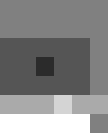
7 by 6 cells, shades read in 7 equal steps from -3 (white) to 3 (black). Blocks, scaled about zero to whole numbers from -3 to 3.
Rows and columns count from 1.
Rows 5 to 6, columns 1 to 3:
1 1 1 / -1 -1 -1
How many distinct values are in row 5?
2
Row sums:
0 0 5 6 5 -7 -15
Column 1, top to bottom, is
0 0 1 1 1 -1 -3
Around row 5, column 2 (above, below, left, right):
1 -1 1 1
